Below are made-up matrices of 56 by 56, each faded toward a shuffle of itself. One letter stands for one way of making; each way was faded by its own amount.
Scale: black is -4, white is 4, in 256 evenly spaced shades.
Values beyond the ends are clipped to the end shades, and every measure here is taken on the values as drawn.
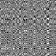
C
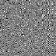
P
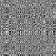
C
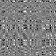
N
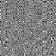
P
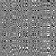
N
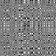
N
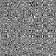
P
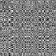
C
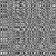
C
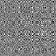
C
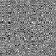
P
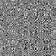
P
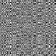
C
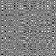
N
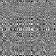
C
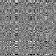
C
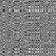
C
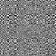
C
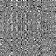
P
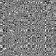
P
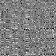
P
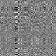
C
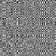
C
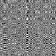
C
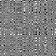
N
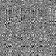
P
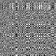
C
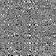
P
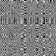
N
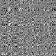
P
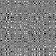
N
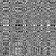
C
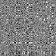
P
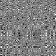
P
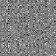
P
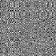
P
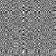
C
